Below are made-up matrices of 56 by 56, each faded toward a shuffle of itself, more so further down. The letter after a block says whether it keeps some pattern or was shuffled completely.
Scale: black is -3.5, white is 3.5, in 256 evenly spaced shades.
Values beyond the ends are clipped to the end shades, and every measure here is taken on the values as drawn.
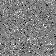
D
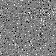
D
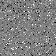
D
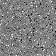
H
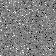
H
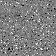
D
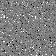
H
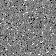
H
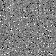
D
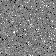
H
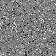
D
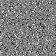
D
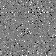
D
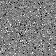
D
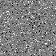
D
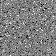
H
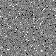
D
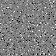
D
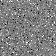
H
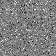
D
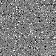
D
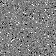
H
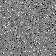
H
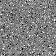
H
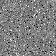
D
